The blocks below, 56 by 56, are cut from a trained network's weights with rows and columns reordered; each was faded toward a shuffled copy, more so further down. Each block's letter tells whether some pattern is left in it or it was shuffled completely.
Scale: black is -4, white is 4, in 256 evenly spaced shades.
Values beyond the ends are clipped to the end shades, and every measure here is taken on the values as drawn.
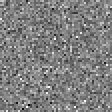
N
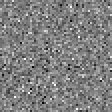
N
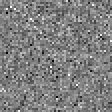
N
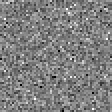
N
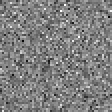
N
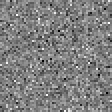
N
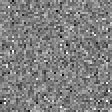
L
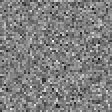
L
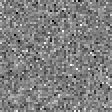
N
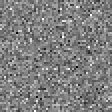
N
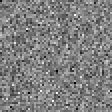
L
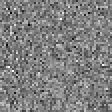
L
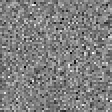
L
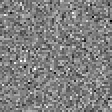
N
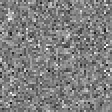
L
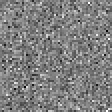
L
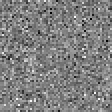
L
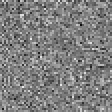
L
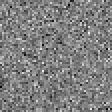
L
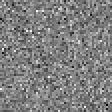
N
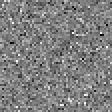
N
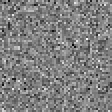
L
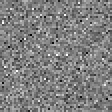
L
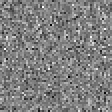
L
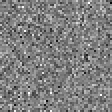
L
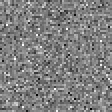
N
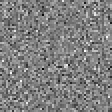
L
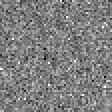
N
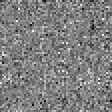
L
